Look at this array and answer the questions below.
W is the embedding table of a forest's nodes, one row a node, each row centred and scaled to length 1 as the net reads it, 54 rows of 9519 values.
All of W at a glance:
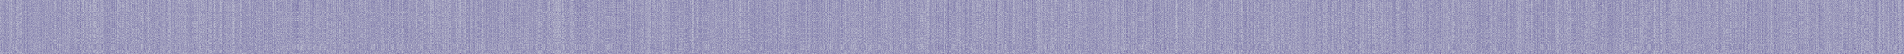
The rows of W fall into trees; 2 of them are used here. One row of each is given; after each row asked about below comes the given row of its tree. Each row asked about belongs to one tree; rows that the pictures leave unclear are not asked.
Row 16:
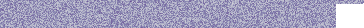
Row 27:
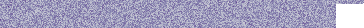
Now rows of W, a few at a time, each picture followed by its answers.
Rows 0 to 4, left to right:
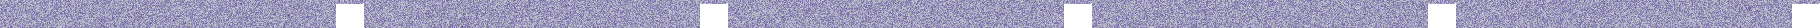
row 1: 27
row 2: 27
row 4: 27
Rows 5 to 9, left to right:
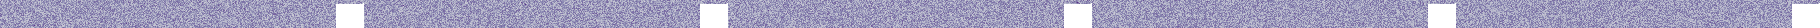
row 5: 27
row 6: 27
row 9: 27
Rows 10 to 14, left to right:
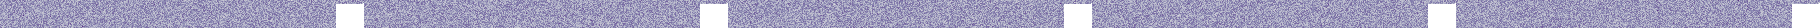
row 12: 16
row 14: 27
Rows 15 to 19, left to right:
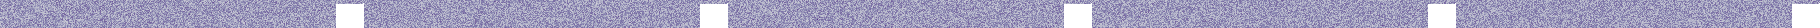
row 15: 27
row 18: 16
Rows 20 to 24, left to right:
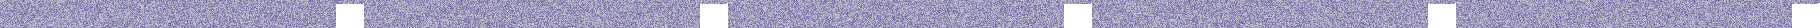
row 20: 16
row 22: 27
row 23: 27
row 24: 27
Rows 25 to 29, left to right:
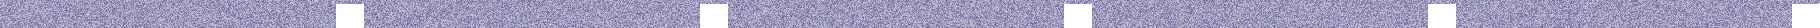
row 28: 16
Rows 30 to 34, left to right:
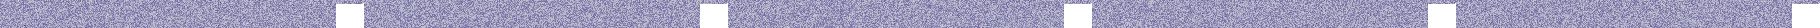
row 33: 16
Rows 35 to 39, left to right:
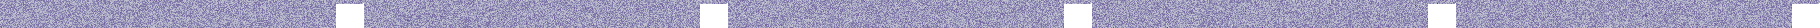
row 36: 27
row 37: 27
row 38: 16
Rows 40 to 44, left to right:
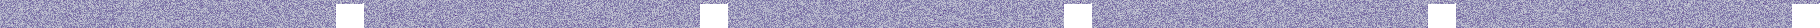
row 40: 27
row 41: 16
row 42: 27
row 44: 16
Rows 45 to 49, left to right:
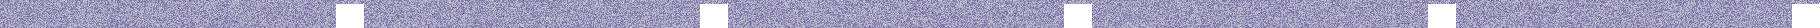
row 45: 16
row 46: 16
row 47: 16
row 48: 16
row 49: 16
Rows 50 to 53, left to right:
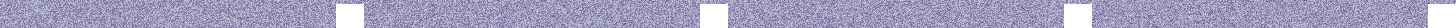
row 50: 27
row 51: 27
